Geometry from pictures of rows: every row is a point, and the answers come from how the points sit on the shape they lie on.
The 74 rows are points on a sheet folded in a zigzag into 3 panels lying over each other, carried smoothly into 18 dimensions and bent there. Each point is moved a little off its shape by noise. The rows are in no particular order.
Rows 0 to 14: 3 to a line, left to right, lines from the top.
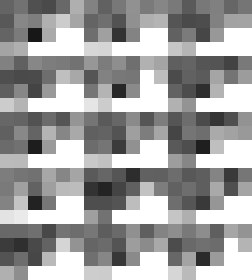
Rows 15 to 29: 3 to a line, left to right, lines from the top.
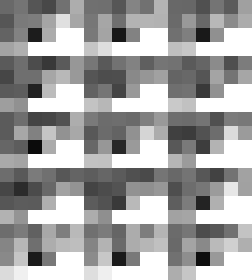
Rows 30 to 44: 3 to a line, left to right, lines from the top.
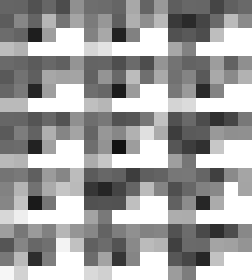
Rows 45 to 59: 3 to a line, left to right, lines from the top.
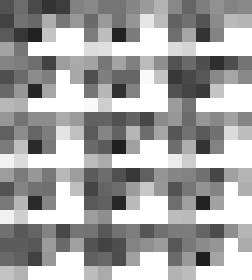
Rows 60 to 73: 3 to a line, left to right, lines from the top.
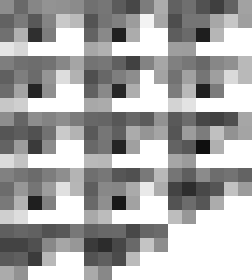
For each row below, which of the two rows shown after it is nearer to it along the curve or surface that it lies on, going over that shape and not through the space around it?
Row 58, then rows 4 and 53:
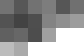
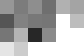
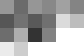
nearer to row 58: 53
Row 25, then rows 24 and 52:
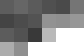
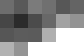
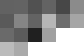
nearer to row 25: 52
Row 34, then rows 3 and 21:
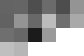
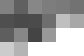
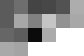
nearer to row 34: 21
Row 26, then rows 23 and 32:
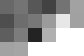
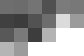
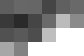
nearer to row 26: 32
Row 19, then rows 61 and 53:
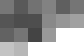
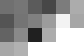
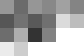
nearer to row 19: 53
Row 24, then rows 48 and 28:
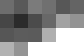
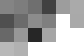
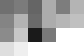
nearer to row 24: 28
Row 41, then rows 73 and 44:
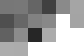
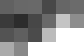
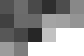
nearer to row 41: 44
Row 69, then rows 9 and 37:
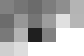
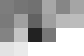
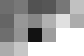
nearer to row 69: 9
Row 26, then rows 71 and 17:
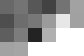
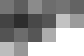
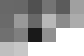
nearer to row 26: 17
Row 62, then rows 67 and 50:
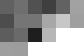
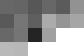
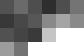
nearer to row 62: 50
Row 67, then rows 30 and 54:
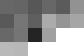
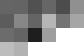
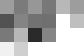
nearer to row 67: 30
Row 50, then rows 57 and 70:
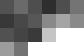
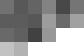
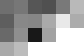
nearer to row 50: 70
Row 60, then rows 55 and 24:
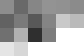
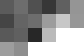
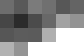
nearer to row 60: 24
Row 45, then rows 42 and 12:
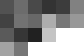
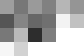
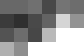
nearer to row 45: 12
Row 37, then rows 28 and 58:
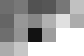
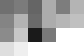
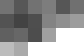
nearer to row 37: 28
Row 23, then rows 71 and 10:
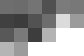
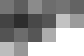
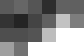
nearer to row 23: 10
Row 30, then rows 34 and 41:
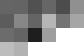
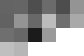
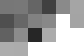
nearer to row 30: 34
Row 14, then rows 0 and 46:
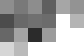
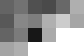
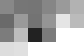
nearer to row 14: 46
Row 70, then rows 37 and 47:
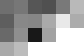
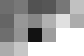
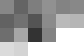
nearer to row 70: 37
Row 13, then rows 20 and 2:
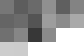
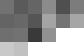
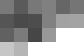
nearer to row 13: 20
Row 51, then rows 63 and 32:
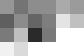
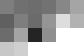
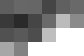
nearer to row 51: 63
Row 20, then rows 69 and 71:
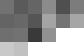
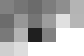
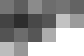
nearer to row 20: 71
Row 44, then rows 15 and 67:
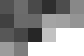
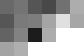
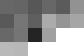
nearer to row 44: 15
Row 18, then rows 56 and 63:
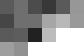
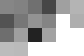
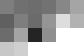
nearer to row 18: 56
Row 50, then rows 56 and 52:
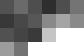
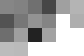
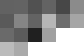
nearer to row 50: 52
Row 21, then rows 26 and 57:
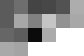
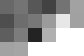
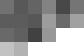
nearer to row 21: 26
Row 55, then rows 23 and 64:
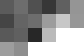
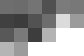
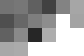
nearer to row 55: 64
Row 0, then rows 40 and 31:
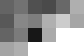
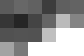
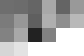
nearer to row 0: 40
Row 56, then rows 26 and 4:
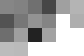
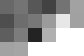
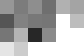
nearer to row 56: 26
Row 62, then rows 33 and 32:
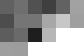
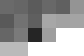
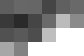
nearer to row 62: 32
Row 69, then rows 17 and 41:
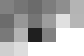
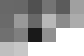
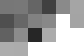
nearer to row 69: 17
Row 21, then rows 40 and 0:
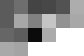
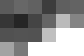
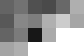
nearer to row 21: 0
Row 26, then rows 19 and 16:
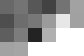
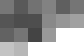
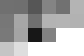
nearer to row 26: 16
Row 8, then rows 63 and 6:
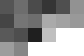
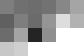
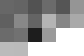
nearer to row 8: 6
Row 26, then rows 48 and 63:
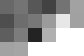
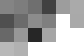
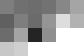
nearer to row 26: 48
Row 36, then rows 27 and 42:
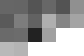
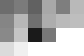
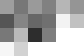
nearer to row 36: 27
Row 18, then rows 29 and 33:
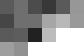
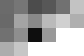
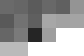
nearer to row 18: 29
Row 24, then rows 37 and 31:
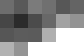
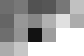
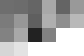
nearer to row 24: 31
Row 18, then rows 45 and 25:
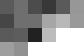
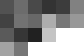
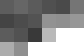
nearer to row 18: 45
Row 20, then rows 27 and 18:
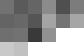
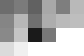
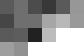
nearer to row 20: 27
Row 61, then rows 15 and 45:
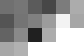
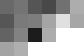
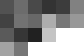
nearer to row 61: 15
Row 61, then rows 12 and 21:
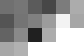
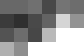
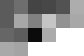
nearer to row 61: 21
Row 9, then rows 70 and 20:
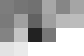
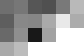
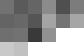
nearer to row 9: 20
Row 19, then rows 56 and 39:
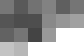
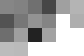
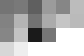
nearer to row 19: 39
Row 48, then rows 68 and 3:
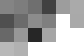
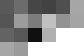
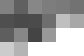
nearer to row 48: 68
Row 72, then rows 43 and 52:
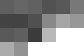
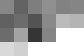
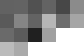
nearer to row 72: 52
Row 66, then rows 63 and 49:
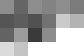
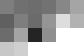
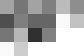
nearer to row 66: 49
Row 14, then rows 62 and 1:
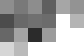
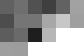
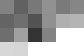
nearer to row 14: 1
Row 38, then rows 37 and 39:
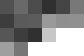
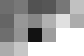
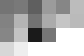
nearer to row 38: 37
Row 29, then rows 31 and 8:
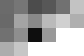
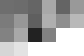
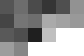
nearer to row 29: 8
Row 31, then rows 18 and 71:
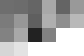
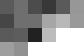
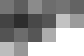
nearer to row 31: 71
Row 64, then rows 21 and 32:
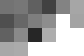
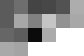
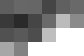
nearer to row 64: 21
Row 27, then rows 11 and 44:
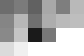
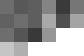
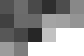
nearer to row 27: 11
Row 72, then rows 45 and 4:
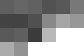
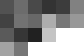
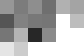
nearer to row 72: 45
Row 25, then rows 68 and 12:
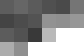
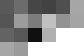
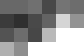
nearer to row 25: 12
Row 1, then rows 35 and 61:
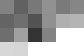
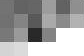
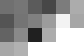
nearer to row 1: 35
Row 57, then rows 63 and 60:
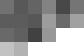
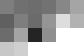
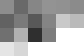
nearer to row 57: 60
